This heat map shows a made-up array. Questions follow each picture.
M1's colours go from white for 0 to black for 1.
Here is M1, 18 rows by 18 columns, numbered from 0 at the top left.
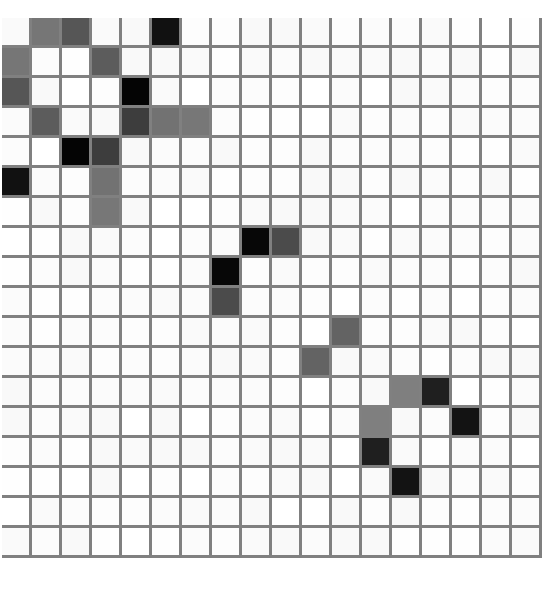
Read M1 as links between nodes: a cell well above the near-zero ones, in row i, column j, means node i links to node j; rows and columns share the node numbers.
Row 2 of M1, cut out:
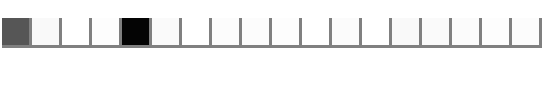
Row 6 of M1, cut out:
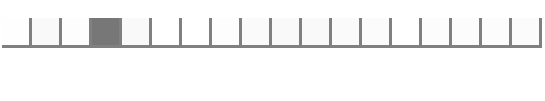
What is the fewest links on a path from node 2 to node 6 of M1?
3
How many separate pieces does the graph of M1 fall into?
6
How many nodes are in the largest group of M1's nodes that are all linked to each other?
2
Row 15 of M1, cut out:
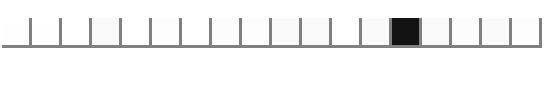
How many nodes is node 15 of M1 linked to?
1
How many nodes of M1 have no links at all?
2
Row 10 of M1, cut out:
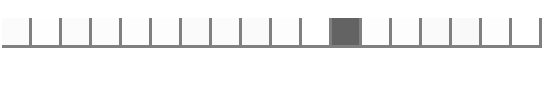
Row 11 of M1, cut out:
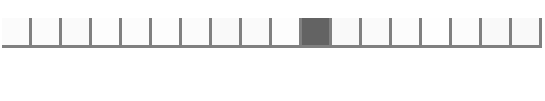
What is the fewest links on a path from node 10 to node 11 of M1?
1
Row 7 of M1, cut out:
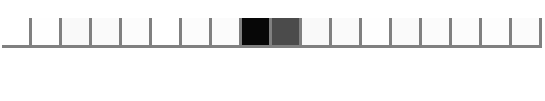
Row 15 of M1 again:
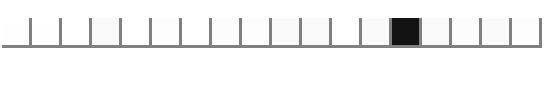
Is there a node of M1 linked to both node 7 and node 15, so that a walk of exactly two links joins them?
no
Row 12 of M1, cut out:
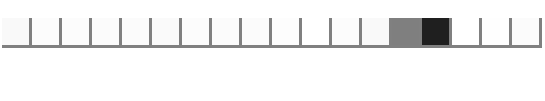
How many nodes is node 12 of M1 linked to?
2
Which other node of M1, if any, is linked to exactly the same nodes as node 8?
node 9
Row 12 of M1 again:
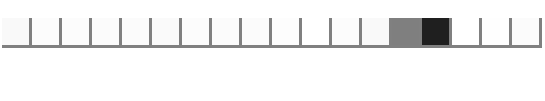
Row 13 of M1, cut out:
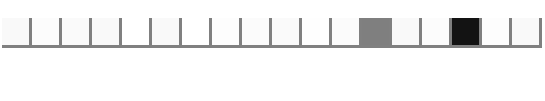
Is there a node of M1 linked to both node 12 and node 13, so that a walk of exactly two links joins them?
no
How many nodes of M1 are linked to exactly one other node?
7
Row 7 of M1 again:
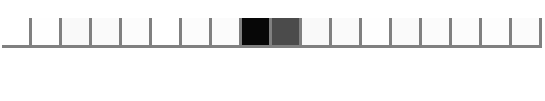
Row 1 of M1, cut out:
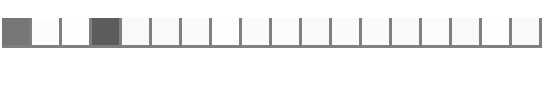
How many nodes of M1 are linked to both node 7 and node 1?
0
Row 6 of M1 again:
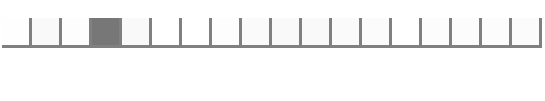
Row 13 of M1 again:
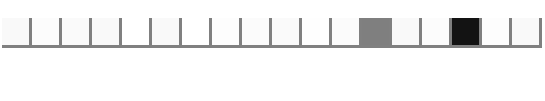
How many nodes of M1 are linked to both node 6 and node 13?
0
